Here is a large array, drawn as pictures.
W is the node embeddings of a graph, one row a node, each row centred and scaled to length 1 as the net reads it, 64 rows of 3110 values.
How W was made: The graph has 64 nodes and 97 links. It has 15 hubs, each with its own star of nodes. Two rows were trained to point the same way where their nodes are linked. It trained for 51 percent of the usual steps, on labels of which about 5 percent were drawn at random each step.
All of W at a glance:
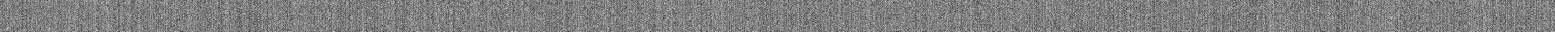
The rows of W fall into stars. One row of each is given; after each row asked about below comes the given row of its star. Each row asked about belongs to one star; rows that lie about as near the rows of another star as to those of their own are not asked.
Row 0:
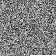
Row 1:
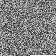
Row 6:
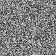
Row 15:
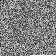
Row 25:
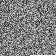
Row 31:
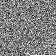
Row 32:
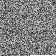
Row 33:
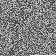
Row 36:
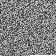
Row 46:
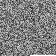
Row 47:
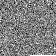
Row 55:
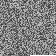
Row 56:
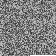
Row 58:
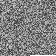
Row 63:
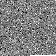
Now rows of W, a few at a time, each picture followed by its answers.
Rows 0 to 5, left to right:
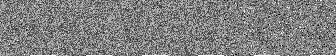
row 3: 31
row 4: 46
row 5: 6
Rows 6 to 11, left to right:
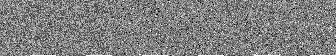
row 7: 46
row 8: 6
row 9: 0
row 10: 25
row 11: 31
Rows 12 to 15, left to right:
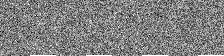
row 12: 55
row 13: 56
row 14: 58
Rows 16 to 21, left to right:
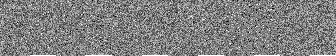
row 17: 63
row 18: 47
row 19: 55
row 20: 36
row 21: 25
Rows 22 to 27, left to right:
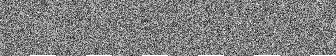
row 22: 56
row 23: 33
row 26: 46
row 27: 0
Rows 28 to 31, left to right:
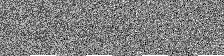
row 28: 6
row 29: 63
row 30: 36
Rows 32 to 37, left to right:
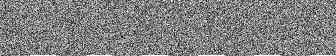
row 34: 63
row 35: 36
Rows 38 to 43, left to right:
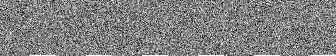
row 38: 33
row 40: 1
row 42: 46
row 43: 0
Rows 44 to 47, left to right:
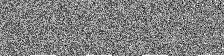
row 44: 47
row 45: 32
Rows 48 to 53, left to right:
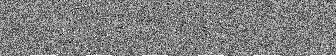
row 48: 0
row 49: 31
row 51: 33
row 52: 25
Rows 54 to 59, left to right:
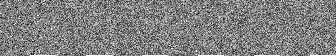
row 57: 55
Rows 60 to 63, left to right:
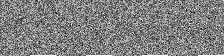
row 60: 58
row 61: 31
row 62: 63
